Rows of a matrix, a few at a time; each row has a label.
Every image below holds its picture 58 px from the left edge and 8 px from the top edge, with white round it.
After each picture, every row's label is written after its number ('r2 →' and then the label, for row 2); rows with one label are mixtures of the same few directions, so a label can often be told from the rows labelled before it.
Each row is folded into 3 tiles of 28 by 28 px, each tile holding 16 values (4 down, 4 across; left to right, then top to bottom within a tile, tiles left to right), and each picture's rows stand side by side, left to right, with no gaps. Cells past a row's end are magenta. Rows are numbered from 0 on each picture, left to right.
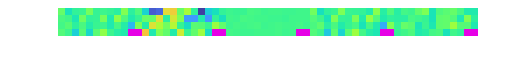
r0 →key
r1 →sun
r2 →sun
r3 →key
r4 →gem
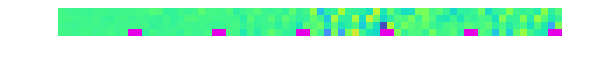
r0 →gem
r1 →sun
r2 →key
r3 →key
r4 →sun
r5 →key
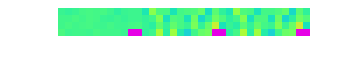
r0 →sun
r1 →key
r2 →key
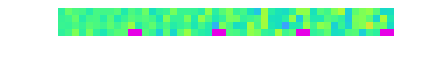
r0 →key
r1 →key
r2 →gem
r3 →gem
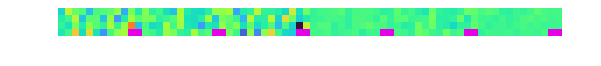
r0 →key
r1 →gem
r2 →key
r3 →gem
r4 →gem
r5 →sun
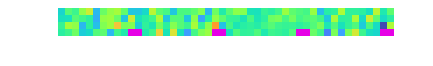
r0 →gem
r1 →key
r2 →sun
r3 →key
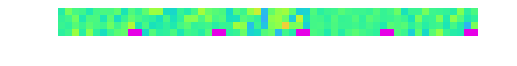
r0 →key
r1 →sun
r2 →gem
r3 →key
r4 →key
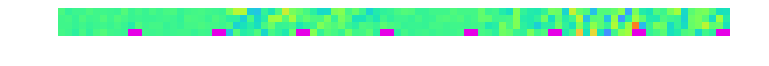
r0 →key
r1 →gem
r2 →sun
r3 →sun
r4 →sun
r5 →gem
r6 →key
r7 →gem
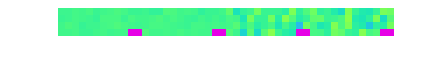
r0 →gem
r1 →sun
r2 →key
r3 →gem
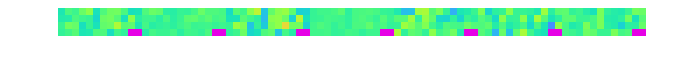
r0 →gem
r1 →sun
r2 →gem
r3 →gem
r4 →sun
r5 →key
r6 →gem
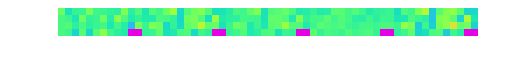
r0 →key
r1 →gem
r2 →gem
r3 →sun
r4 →gem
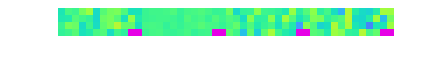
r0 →gem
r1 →gem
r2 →key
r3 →gem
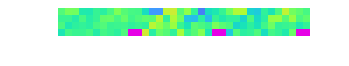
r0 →sun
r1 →sun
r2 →sun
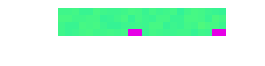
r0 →gem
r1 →gem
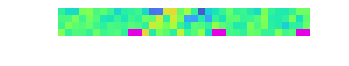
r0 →sun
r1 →sun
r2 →gem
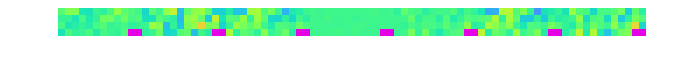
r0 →sun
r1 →gem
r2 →sun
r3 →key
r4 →key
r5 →sun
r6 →key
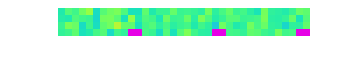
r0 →gem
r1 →key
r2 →gem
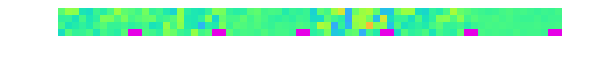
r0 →sun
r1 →gem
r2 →sun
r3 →gem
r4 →sun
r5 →sun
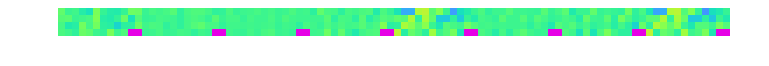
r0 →gem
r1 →gem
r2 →key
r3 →key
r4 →sun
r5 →key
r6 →key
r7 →sun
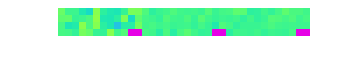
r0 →gem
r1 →key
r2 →sun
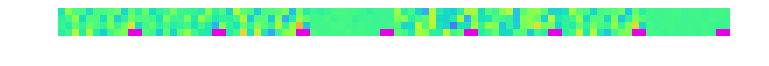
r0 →key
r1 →key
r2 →key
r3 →sun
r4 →gem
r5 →gem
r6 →key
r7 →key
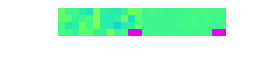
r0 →gem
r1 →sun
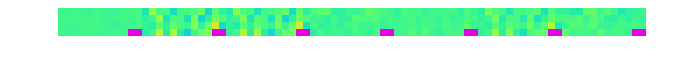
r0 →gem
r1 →key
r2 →key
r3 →sun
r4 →key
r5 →key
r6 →sun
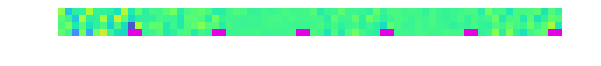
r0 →key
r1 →gem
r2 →sun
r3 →key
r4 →gem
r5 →key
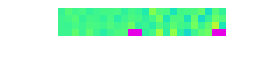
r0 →key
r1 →key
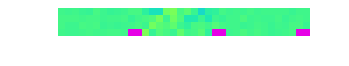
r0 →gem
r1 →sun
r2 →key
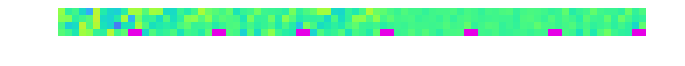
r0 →gem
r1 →sun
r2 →key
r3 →sun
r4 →key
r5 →gem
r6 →key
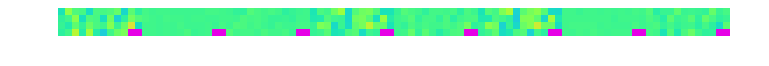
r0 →key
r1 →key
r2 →sun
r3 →gem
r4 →key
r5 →gem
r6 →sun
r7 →key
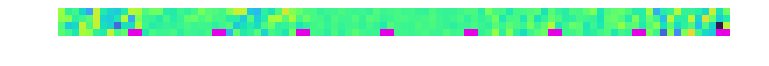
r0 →gem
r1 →sun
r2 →sun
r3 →key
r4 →gem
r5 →key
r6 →gem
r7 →key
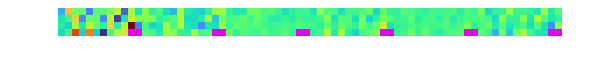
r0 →key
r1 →gem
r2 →sun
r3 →key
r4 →key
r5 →key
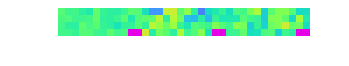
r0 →gem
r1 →sun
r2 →gem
